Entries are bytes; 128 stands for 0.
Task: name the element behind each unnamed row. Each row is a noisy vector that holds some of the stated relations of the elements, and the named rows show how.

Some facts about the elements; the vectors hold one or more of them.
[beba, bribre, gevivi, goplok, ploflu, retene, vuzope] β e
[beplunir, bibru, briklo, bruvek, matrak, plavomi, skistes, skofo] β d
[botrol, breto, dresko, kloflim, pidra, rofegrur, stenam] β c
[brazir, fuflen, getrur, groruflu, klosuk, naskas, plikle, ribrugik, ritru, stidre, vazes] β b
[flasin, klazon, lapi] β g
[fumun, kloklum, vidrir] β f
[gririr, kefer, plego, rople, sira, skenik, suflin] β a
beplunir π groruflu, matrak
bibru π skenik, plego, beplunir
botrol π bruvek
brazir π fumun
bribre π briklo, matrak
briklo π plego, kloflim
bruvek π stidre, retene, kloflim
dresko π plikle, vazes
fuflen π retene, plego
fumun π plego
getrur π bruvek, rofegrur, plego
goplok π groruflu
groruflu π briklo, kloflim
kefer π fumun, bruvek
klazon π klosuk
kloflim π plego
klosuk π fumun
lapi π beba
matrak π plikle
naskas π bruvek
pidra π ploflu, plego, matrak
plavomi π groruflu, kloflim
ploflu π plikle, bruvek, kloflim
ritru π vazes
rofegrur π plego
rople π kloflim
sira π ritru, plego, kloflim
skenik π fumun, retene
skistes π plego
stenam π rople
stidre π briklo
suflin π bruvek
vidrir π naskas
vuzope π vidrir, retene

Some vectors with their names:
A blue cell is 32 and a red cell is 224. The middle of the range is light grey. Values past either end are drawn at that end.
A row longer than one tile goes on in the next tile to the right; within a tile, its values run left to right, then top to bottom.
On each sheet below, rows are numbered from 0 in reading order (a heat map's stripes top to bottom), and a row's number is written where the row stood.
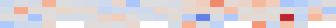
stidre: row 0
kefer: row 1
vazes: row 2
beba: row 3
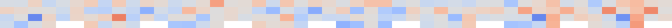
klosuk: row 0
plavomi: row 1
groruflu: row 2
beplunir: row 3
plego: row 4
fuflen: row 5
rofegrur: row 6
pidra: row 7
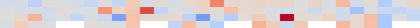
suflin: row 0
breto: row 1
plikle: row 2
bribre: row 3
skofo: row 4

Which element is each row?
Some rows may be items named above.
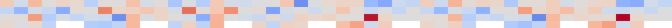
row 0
beplunir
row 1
rofegrur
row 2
botrol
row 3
klazon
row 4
vuzope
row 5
beplunir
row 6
rofegrur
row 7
vuzope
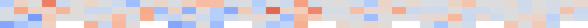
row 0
kloflim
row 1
lapi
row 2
plego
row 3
stenam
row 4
ribrugik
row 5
rople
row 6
gririr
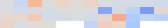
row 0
sira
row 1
bruvek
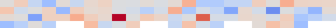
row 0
fumun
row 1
goplok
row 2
retene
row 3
matrak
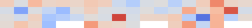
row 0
matrak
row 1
gevivi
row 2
dresko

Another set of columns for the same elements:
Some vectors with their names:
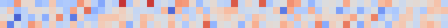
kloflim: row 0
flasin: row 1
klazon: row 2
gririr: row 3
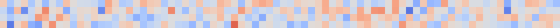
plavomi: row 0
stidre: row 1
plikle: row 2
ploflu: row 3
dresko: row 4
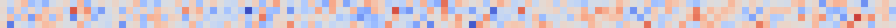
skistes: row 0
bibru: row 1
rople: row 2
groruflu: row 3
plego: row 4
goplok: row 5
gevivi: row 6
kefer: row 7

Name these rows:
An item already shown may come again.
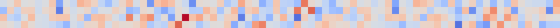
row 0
dresko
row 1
suflin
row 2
rofegrur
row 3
dresko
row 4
plavomi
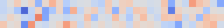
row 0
sira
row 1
breto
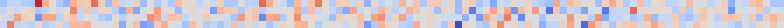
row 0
kloklum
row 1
beplunir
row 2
vidrir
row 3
skofo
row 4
briklo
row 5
plego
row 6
stenam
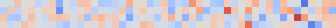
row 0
stenam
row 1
pidra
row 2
naskas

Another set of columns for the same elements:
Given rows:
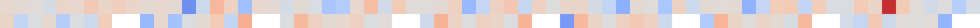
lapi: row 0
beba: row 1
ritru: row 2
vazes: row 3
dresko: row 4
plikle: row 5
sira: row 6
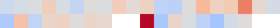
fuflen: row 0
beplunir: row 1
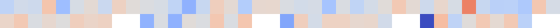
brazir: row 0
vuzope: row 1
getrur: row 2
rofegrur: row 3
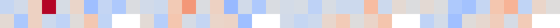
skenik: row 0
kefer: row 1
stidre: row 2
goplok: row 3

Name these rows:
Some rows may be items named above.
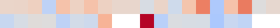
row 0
flasin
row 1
briklo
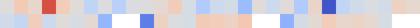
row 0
sira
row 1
breto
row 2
naskas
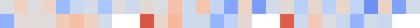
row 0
stenam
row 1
kloklum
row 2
vidrir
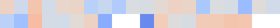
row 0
suflin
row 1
breto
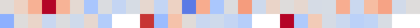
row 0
plego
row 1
bruvek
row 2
plavomi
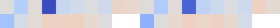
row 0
naskas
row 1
naskas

